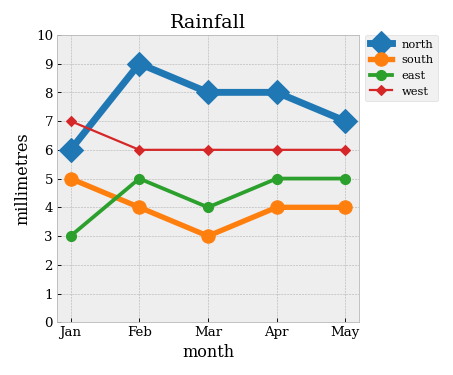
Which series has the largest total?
north
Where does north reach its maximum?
Feb
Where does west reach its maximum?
Jan
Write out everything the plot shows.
Title: Rainfall
x-axis: month, ticks Jan Feb Mar Apr May
y-axis: millimetres, ticks 0 1 2 3 4 5 6 7 8 9 10
Legend: north, south, east, west
Values:
north: 6 9 8 8 7
south: 5 4 3 4 4
east: 3 5 4 5 5
west: 7 6 6 6 6
